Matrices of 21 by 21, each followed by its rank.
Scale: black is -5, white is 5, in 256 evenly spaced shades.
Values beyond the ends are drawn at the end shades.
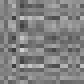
two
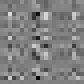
two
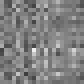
three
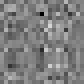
three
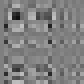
two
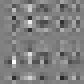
two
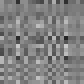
two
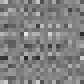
three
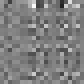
three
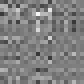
three
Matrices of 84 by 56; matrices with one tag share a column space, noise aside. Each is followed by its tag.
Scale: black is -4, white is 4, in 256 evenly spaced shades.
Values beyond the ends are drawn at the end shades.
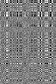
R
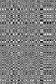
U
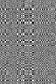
U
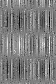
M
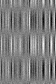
M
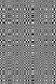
U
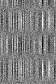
M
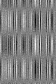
M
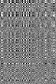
R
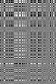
R
